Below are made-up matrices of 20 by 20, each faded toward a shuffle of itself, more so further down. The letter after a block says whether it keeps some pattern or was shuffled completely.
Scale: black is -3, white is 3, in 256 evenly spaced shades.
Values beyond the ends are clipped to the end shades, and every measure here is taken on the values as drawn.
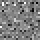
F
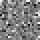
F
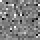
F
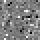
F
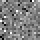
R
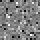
R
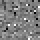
R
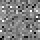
F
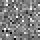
R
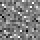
F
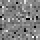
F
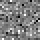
R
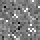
R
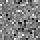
R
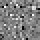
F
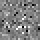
F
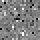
R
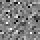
F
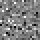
F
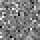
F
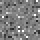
R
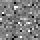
F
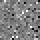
R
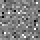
R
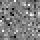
R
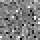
R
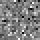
R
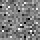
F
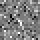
R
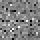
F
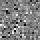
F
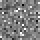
R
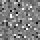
R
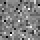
R
